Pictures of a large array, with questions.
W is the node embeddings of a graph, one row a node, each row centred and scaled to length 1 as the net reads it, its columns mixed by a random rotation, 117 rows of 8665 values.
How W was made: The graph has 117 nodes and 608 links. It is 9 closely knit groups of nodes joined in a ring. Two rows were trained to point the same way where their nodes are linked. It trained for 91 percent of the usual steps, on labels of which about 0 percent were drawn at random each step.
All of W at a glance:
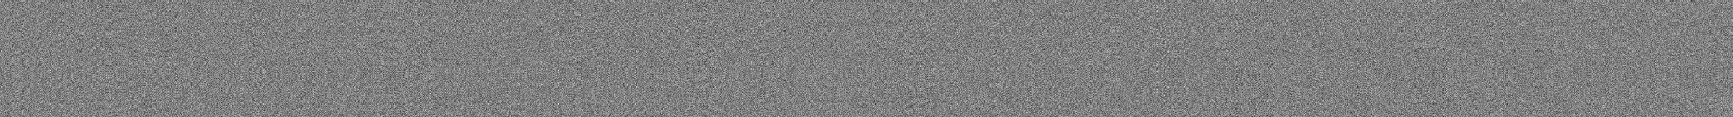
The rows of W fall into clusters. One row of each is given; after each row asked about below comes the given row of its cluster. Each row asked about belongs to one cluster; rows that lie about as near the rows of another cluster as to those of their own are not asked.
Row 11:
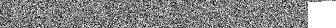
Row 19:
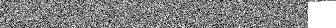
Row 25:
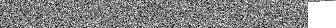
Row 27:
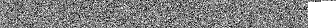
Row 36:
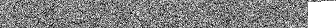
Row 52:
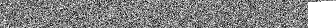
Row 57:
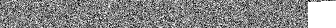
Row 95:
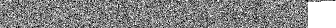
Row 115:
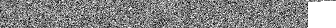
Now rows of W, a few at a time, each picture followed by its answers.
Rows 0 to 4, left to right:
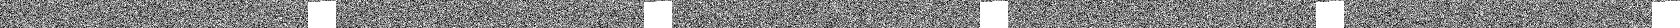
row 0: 25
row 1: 25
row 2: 115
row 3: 27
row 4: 36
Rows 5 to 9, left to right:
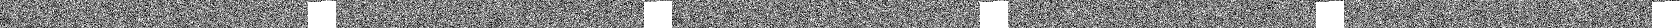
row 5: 11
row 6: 115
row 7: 11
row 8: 95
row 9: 57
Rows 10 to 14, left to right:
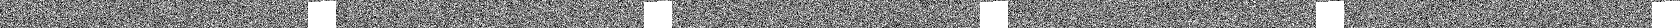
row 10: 115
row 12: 52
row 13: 25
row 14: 52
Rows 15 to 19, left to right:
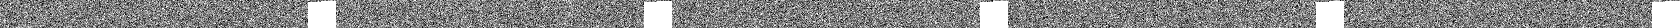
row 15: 52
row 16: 57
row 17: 27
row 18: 11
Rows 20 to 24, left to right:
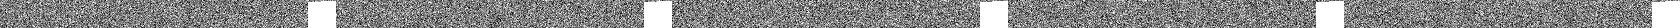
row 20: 115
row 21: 115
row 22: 25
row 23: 57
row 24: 36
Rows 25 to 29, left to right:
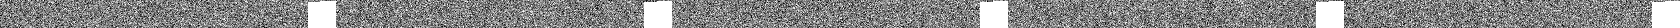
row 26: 95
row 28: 57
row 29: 11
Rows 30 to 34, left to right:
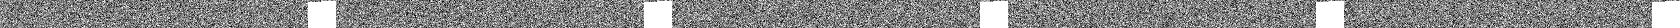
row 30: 27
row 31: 27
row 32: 19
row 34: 19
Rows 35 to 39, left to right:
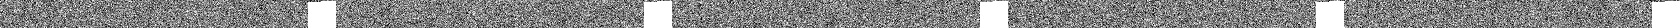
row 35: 95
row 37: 115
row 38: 11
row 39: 95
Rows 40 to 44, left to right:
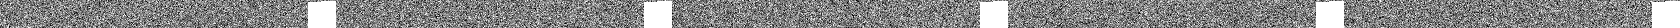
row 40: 52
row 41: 27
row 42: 11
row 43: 36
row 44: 11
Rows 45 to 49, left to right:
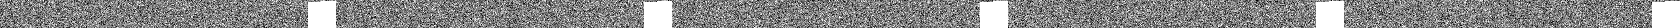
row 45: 25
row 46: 11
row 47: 27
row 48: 52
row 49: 57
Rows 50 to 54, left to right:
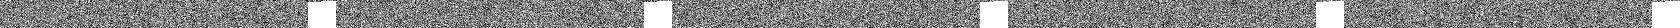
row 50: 95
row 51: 95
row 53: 115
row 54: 36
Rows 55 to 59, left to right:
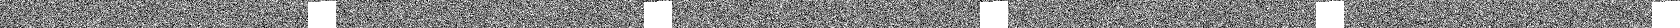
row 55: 25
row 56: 95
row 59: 36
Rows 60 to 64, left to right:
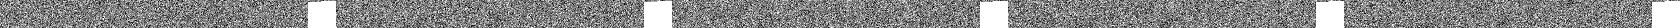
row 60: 52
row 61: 115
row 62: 57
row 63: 115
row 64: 115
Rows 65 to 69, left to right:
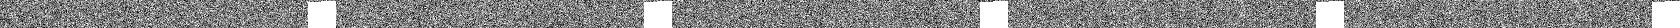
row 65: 11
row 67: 95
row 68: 57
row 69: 57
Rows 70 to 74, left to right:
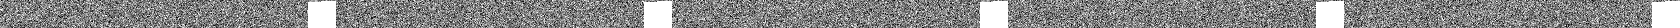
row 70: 19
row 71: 11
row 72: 19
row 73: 57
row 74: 52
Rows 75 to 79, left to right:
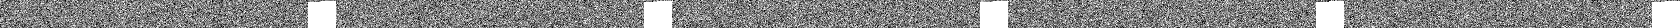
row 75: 19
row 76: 52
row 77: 19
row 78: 95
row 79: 52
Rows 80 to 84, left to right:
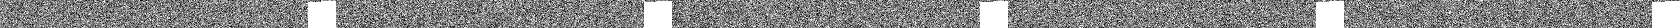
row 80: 27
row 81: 115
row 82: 11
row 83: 19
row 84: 57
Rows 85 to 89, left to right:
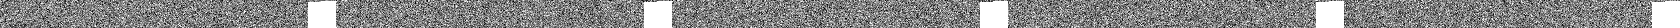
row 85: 19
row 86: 95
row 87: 95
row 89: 11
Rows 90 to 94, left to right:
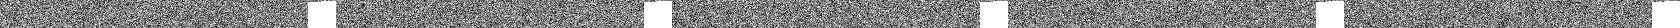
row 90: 52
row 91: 115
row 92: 11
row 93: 52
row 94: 115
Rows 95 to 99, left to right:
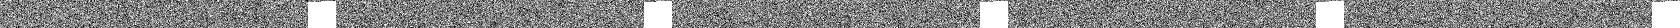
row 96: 115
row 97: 36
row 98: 52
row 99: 36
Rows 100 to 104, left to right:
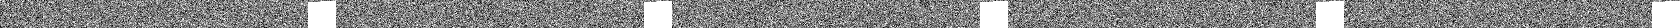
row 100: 25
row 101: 25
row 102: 52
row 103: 19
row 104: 19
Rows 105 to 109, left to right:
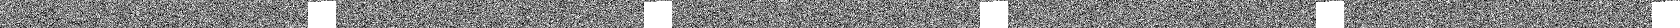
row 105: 36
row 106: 115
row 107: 36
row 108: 52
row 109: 27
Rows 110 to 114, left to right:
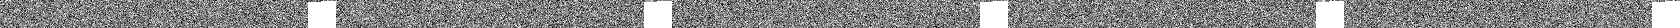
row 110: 95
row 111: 19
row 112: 25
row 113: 19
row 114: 27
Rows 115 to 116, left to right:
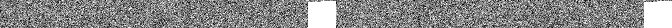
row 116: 52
